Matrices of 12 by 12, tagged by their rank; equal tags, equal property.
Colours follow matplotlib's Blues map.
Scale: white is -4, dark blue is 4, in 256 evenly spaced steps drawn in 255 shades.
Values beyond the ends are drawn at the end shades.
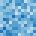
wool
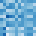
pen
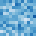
wool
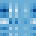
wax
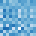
pen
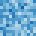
wool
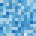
wool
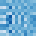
pen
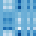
wax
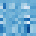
pen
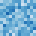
wool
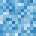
wool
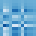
wax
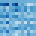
pen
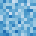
wool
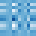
wax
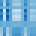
wax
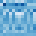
pen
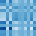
wax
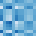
wax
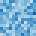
wool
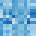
pen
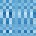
wax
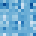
pen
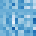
pen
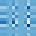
wax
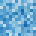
wool
